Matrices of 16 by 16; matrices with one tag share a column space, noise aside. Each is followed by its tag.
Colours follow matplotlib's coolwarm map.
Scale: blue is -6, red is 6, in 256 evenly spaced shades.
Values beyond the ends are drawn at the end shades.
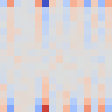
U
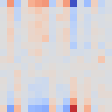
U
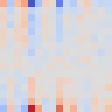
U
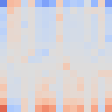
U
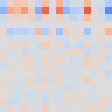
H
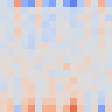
U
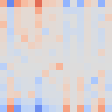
U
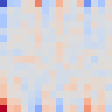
U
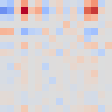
H
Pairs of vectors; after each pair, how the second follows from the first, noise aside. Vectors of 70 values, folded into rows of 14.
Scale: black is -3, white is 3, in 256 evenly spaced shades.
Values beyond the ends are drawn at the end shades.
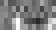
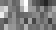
wrapped around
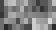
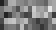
wrapped around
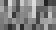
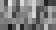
copied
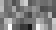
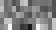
copied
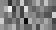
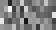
copied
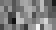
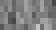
shrunk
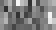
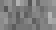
shrunk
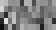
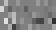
partly zeroed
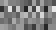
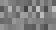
shrunk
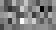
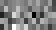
wrapped around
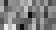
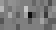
partly zeroed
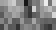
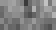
shrunk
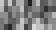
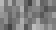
shrunk
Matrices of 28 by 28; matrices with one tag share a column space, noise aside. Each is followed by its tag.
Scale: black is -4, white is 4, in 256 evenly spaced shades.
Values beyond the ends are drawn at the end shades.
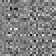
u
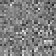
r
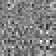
r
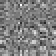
r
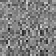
r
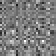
r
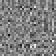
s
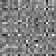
s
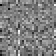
r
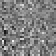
r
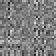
r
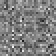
s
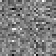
u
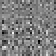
r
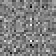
s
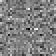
u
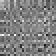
s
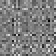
s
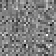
s
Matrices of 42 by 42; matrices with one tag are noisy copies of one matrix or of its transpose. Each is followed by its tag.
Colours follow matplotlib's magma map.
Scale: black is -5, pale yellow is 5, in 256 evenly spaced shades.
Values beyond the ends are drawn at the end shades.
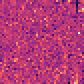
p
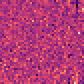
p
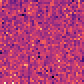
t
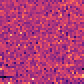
p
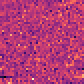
p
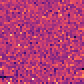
p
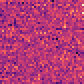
t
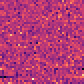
p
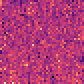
t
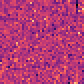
p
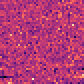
p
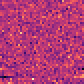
p
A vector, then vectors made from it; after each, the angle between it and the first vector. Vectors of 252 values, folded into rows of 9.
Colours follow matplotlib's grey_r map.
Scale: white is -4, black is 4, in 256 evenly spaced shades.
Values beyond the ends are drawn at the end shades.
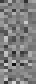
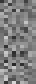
nearly parallel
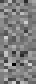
nearly parallel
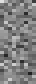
partly opposed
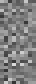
nearly opposite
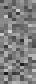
partly aligned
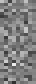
nearly opposite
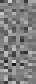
nearly parallel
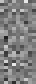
nearly opposite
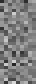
nearly parallel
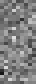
partly opposed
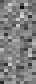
orthogonal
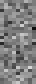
orthogonal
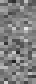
partly opposed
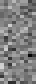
partly opposed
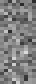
partly opposed
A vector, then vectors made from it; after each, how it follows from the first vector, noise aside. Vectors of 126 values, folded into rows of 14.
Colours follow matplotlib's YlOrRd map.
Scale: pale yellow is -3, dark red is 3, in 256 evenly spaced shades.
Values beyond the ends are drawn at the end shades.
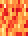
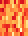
wrapped around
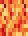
negated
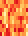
wrapped around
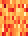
sign-scrambled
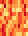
negated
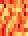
negated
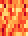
negated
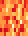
wrapped around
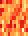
reversed
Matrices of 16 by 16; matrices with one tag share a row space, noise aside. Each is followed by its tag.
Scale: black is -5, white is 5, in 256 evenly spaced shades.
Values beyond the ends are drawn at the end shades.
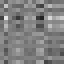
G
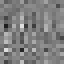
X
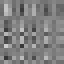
X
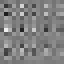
X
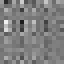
X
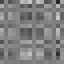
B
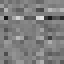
G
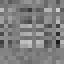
B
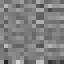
G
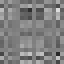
B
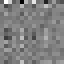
X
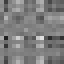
G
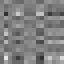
G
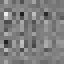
X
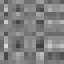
G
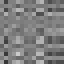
G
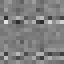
G
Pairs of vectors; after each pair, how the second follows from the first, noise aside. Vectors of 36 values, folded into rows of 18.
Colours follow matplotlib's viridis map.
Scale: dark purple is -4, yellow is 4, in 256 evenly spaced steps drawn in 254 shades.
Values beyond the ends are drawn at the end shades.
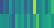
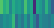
negated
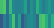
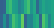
sign-scrambled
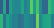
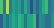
negated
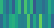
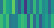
negated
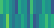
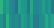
shrunk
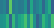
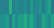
shrunk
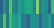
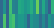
copied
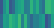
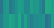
shrunk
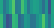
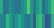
wrapped around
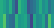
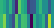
scaled up
